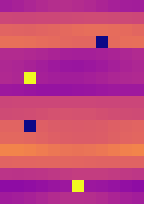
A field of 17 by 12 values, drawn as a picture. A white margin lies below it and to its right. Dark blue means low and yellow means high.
The ninth with the highest average is the bottom middle. The grain runs across in streaks. Four lone cells stand out: two far higher and two far lower than their neighbours. Overall the values sit about 50% of the way up the scale. Horizontal stripes repeat 2 times down the table. The middle left is the roughest part. No overall slope runs across the table.
